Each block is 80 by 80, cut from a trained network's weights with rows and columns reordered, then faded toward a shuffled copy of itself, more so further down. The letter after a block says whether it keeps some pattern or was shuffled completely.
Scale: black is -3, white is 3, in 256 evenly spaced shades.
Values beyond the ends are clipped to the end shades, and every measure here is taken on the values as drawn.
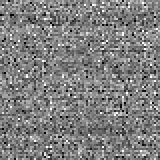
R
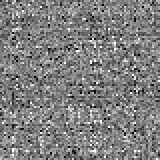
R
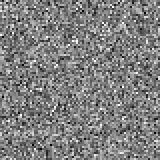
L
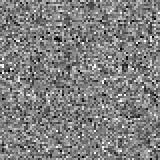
R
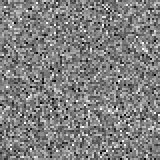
L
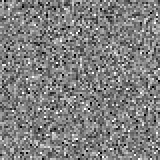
L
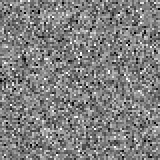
L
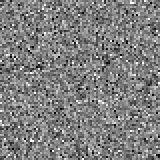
L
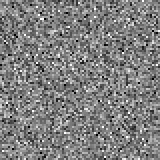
L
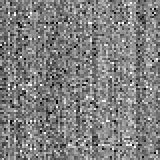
R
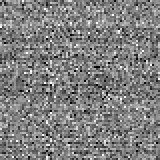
R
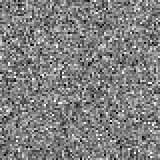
L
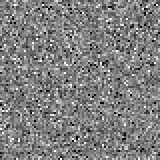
L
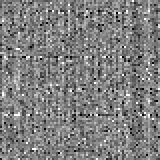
R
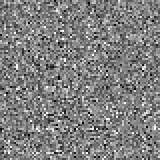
R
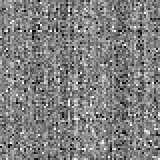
R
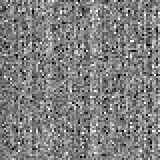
R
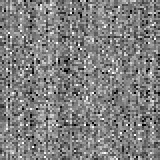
R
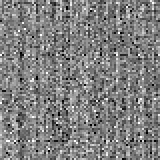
R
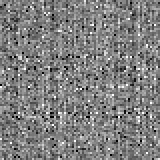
R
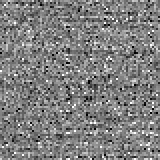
R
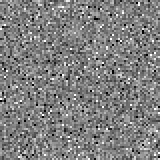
L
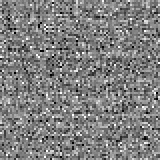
R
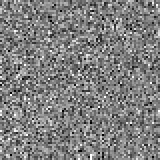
R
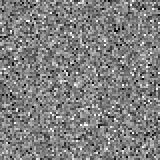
L
